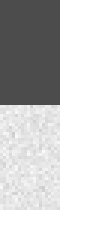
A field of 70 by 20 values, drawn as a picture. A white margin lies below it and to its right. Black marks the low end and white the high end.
The table splits into 2 rows of 1 panel. Panel 1,1: low, flat. Panel 2,1: very high, fine-grained, faint in contrast.
